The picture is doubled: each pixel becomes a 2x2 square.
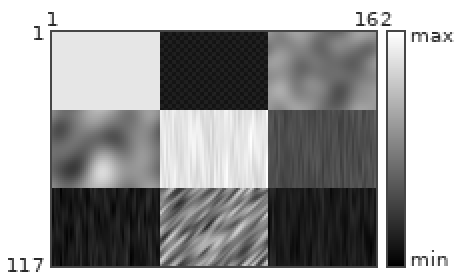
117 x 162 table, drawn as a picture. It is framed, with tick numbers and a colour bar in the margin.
It is made of 3 by 3 panels. Panel 1,1: very high, flat. Panel 1,2: very low, checkered, faint in contrast. Panel 1,3: middling, smooth. Panel 2,1: middling, smooth, strong in contrast. Panel 2,2: very high, streaked downward, faint in contrast. Panel 2,3: low, streaked downward, faint in contrast. Panel 3,1: very low, streaked downward, faint in contrast. Panel 3,2: middling, slanting up to the right, strong in contrast. Panel 3,3: very low, streaked downward, faint in contrast.
